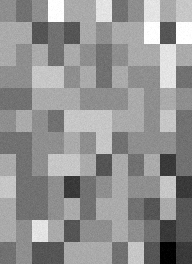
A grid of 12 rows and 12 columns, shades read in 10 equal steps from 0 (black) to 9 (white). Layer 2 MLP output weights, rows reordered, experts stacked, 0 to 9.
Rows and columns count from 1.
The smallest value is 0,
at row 12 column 11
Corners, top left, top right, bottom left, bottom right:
5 7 4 2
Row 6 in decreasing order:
7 7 7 7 6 6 6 5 5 5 4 4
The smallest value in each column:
4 4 3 3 2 4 3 4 4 3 0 2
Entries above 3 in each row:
12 9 12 12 12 12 12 10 10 10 9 7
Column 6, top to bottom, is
6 6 5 6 5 7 5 6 4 4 5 6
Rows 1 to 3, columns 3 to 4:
5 9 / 3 4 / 6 4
